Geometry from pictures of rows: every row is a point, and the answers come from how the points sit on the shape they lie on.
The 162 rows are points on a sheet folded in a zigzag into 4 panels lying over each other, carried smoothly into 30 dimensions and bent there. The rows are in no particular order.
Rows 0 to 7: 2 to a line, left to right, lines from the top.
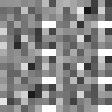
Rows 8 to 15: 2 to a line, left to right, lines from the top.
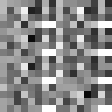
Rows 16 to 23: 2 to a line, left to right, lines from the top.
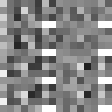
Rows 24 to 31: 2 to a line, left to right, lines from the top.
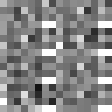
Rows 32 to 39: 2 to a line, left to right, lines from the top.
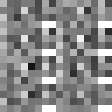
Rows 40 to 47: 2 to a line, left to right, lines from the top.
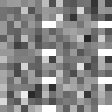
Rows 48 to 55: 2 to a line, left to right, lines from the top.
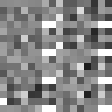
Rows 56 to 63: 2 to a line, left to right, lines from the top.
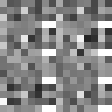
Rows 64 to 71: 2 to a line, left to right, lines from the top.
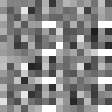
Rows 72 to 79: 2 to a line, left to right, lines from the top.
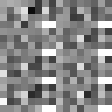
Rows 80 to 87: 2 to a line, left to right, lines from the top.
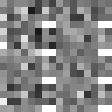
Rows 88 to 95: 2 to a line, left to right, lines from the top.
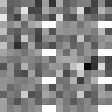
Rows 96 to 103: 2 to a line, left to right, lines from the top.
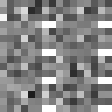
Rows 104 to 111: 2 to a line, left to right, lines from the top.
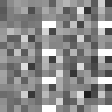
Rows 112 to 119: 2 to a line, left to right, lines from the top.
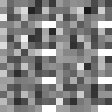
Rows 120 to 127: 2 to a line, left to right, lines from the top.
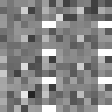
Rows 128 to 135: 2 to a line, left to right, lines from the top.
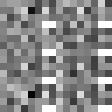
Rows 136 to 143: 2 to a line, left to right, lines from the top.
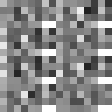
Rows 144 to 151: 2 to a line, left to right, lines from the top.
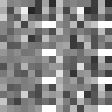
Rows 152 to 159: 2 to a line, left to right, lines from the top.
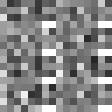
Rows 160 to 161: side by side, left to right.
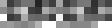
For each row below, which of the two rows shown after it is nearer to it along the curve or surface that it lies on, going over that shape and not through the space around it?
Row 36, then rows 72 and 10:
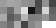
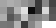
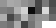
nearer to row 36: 72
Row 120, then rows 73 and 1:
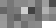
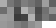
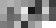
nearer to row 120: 73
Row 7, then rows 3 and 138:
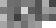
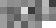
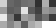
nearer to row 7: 3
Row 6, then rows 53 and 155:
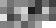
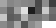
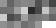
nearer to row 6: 155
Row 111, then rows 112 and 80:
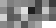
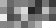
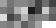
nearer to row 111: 112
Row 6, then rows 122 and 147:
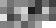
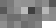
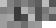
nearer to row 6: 122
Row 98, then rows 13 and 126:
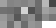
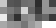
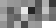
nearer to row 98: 126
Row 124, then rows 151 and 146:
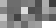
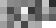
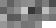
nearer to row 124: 151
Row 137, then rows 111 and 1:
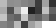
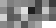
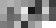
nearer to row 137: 1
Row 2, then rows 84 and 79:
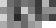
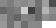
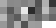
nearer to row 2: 79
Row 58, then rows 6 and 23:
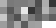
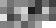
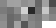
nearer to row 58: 23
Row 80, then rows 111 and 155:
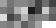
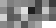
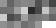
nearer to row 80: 155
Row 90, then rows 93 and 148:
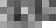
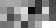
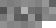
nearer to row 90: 148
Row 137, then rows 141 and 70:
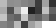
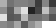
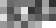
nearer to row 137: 70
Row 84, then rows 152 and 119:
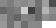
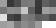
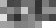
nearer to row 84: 119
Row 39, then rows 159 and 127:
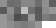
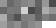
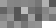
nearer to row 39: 159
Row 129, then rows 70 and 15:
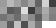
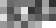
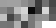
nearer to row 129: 70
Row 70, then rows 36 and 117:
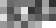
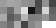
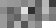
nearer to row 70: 117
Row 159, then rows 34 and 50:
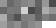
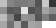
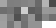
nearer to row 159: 50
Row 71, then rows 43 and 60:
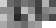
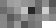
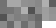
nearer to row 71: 60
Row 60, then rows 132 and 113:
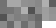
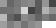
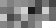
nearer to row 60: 132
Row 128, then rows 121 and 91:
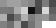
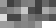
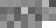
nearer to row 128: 121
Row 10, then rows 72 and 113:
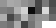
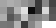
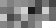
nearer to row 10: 113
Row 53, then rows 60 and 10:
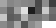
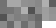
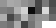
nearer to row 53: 10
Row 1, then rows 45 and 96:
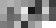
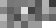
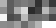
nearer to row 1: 45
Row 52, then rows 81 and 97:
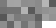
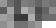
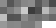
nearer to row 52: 81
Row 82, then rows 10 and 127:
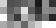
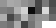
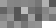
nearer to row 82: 127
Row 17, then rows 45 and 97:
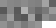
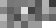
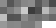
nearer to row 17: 45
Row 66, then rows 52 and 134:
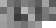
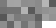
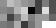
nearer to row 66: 52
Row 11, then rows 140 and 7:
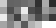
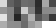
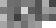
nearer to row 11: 140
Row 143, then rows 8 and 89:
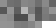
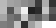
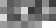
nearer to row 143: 89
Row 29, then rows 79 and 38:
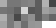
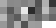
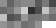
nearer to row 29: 79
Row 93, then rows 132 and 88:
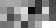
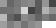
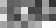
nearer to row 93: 132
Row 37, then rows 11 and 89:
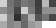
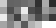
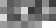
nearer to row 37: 11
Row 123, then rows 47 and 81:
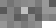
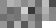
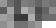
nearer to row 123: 81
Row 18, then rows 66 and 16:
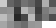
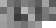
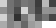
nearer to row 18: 16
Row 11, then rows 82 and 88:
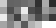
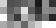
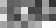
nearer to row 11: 82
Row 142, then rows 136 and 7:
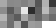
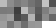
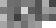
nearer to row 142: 7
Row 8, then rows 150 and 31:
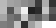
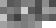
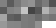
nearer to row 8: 150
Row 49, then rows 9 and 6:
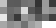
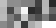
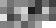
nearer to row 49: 9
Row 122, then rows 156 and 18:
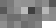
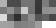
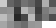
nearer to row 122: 156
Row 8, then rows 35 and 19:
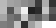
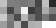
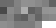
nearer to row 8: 35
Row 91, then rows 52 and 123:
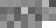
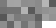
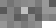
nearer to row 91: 52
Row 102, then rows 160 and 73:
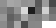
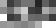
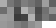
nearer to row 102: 160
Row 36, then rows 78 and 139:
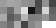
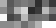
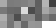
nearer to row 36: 78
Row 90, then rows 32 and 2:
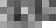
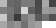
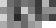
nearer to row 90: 32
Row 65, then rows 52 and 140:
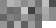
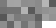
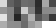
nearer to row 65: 52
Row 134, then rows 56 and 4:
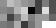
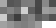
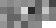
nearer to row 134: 4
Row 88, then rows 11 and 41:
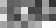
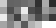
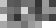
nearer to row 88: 41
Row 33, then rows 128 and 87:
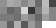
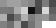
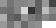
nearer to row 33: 87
